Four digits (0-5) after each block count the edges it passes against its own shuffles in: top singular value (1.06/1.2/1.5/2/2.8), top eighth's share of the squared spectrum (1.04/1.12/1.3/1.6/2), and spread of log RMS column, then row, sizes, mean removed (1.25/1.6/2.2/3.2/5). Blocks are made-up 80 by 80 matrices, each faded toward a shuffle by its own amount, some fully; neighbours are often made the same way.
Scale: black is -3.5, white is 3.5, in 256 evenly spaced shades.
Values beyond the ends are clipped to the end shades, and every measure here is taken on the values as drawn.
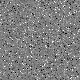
0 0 0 0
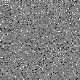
3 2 0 1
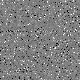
2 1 0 0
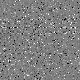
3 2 0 1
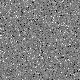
0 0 0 0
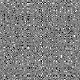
4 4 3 2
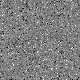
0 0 0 0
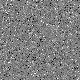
1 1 0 0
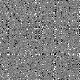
4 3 2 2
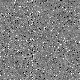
2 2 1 0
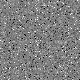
2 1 1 0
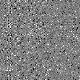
4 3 2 1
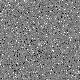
0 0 0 0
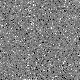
1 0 0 0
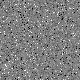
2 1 0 0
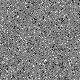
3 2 0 0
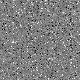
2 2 1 0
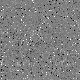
2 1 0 0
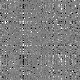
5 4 3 2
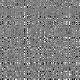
5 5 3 3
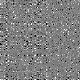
4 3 2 2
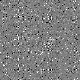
4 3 2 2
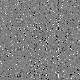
3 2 1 0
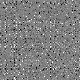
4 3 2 1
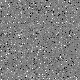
2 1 0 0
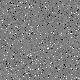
1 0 0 0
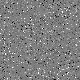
2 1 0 0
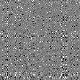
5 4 3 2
